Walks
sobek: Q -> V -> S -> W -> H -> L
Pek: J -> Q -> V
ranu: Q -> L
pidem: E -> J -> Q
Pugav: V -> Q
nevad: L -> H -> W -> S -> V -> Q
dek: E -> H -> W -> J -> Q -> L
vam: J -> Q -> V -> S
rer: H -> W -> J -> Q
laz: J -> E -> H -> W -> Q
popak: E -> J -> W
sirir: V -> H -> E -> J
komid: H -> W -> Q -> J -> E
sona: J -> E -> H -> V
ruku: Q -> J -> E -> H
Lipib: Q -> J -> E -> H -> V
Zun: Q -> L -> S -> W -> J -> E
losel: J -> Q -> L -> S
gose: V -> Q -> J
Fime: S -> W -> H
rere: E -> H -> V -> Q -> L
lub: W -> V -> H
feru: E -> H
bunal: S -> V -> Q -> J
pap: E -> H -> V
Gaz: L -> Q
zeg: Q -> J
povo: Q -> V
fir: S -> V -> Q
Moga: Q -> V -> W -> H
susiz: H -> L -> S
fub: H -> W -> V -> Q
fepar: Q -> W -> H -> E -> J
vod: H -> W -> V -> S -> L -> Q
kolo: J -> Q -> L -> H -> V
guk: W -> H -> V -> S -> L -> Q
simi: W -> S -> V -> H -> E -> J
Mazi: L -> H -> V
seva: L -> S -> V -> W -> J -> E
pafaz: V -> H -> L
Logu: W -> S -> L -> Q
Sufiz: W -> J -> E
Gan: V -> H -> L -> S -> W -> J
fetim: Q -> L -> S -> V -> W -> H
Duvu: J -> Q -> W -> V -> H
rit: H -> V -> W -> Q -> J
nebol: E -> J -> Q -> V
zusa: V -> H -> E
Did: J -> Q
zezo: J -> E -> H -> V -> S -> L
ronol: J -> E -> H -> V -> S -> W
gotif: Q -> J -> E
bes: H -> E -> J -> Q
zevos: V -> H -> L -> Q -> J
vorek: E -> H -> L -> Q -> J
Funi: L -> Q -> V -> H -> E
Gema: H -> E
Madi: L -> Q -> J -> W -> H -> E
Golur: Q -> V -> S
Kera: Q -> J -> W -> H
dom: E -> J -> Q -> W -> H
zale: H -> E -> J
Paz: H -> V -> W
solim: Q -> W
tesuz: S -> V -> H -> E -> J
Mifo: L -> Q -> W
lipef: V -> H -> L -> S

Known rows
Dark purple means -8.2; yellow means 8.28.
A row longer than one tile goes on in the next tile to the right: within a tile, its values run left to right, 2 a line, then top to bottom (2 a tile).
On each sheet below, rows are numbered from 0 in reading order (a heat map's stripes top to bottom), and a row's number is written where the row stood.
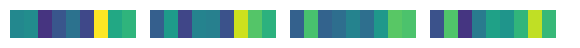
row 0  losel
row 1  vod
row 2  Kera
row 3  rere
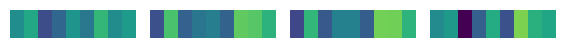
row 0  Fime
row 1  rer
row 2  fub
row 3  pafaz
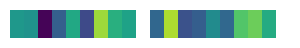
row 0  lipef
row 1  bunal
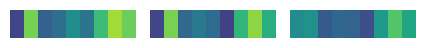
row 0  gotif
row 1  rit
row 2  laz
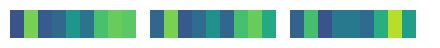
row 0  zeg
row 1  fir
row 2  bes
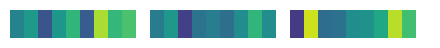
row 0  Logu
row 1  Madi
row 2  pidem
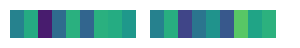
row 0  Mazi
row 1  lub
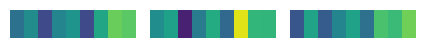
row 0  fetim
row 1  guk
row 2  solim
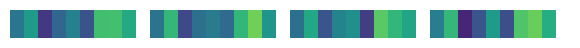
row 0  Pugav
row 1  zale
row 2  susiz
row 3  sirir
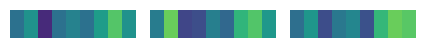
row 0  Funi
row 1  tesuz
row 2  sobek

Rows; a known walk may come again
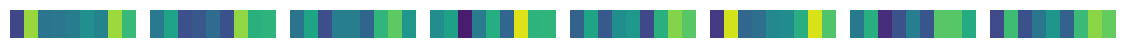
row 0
dom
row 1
Did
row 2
Gema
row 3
guk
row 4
Zun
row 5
nebol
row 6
gose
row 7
povo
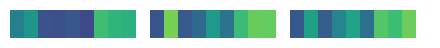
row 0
Duvu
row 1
zeg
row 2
solim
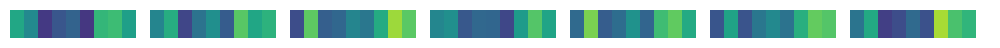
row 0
ronol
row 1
lub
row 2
ruku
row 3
laz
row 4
fir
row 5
fepar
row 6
Pek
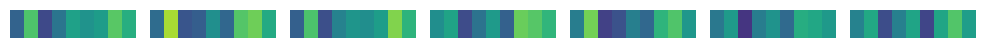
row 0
feru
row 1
bunal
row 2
dek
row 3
simi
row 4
tesuz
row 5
Gaz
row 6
seva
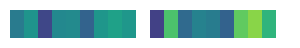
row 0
Mifo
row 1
komid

